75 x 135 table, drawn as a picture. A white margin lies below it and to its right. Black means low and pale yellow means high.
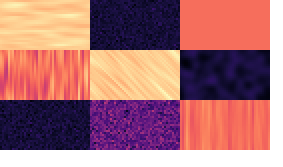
The table splits into 3 rows of 3 panels. Panel 1,1: very high, streaked across, faint in contrast. Panel 1,2: very low, fine-grained, faint in contrast. Panel 1,3: high, flat. Panel 2,1: high, streaked downward. Panel 2,2: very high, slanting down to the right, faint in contrast. Panel 2,3: very low, blotchy, faint in contrast. Panel 3,1: very low, fine-grained, faint in contrast. Panel 3,2: low, fine-grained. Panel 3,3: high, streaked downward, faint in contrast.
